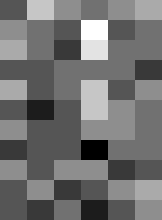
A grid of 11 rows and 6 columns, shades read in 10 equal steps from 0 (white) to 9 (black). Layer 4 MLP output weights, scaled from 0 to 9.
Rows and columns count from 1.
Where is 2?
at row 1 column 2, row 5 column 4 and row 6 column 4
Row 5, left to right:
3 6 5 2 6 4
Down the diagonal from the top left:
6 5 7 5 6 5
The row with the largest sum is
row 8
